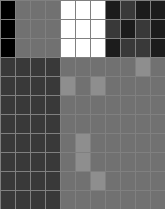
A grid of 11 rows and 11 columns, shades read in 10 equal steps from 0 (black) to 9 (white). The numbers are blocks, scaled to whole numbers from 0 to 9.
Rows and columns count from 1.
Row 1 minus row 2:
0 0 0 0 0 0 0 -1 1 -1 0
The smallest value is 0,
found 3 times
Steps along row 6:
same same same up same same same same same same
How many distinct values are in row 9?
3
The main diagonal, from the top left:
0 4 4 2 5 4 4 4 4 4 4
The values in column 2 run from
2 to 4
